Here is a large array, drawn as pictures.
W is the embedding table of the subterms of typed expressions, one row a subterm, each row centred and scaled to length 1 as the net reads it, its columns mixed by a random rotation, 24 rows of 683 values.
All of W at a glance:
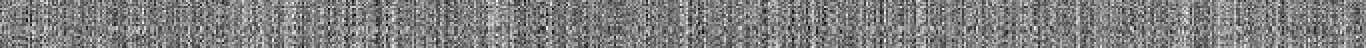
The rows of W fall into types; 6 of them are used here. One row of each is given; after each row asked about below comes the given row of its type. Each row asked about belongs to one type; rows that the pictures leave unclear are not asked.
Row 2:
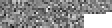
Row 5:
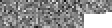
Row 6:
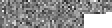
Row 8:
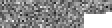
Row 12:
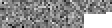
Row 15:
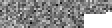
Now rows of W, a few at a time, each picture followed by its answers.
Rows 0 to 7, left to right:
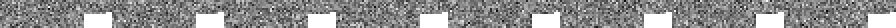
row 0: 5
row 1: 8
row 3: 6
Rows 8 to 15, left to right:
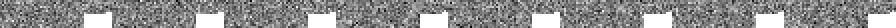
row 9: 12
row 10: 6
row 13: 8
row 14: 8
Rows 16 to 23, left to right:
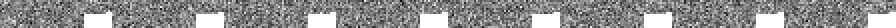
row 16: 15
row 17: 5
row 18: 12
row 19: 12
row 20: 2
